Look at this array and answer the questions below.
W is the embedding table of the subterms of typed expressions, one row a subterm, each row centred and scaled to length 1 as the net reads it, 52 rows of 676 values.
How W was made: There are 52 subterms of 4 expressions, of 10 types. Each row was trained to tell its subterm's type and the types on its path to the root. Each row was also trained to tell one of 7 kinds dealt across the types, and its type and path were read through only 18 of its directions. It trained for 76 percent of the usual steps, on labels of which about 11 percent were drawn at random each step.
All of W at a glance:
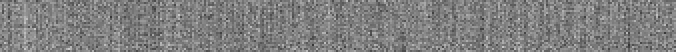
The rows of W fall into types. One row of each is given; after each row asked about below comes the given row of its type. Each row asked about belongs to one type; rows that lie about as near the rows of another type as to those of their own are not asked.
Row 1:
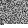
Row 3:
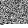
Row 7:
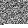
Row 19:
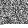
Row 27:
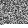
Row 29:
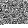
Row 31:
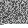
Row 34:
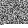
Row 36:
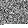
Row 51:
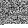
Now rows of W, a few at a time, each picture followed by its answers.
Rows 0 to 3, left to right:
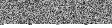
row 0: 36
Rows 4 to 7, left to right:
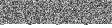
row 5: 3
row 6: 31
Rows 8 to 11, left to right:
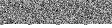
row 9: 31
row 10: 7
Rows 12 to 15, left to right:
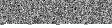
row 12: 3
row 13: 19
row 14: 36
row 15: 19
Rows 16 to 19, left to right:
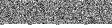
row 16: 1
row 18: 36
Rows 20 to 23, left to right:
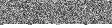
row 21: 29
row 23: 3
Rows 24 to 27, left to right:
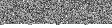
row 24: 34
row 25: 31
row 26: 34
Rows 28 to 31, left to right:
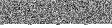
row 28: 19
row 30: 36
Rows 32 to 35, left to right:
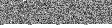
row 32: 34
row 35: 19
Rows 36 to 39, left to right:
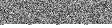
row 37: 31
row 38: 29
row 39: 1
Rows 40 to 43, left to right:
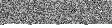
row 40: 51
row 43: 3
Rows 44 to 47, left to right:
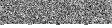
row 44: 27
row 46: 29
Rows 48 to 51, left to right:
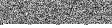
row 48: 34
